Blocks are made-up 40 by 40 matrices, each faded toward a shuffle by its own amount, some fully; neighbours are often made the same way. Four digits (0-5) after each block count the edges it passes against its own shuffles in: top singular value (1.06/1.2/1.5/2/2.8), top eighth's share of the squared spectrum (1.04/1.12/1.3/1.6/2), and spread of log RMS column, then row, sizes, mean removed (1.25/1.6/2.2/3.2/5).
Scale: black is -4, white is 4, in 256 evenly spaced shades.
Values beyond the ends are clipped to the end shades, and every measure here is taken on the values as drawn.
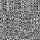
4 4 2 2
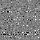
2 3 1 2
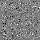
1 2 1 1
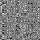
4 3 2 1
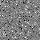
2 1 0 0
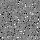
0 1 0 0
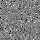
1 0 0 0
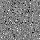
2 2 0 0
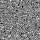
0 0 0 0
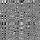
4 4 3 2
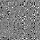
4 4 2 1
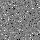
1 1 0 0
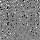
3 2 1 1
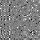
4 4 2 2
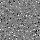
1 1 0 0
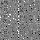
3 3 1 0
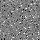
0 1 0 0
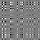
5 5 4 3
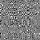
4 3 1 2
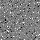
0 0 0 0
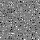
3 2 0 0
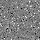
0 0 0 0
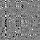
4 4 2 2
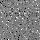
2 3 0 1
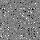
2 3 0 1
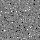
0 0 0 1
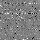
3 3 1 2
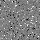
0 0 0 0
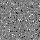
1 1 0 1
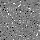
2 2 0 0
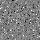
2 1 0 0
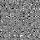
3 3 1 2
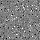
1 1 0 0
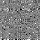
3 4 1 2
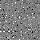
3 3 1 1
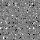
3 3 1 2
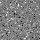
0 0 0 0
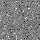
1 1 0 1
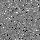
0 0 0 0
